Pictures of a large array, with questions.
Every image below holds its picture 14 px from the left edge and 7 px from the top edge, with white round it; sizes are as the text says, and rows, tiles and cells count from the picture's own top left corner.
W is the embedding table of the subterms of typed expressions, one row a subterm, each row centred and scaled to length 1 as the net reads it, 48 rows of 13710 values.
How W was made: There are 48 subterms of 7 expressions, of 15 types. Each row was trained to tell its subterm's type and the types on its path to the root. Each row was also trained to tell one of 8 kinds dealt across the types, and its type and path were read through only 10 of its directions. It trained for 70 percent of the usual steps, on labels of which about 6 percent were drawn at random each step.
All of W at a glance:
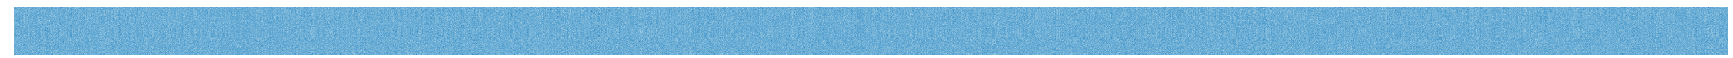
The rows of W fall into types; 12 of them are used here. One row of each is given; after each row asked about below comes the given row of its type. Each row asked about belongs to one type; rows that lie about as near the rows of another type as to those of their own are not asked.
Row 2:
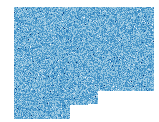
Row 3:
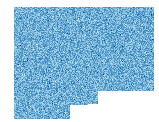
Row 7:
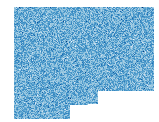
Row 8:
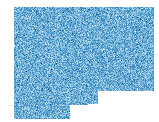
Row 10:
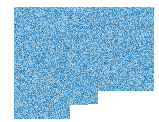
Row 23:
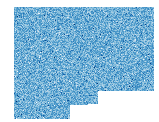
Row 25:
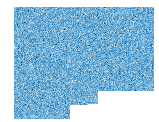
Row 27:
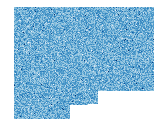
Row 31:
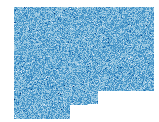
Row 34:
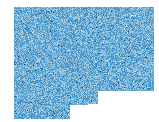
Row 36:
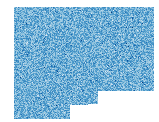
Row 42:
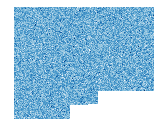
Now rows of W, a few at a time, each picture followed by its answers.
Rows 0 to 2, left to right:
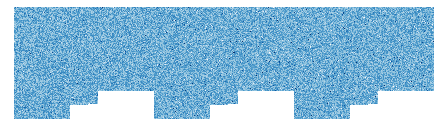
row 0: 42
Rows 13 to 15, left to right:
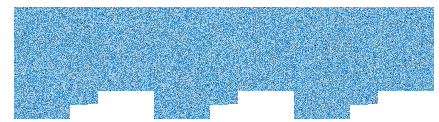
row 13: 34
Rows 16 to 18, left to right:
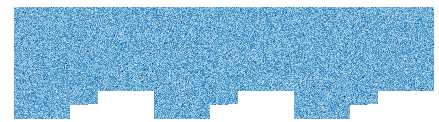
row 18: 25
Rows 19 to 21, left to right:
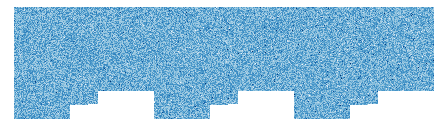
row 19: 34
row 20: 27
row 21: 7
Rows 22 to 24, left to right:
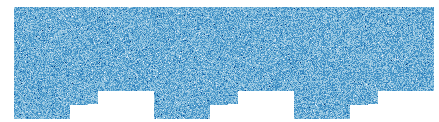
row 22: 31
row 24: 2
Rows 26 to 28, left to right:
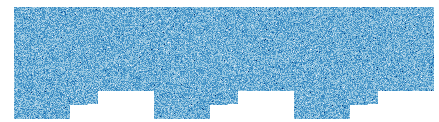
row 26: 23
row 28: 7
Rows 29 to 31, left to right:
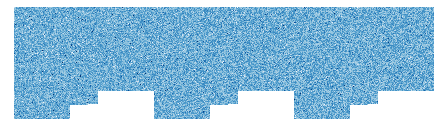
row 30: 27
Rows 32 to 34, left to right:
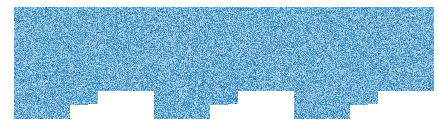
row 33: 42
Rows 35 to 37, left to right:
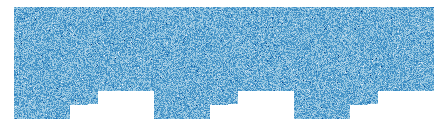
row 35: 27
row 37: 23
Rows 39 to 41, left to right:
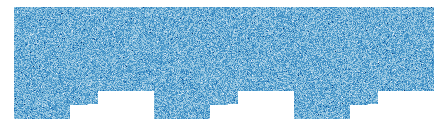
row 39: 23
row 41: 7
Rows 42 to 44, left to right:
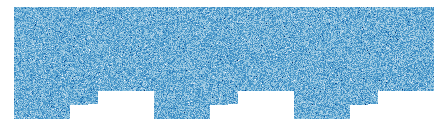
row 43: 34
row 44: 2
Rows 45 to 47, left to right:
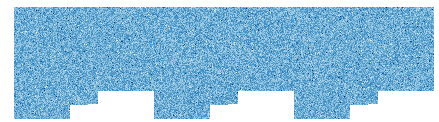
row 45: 7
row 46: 42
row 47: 42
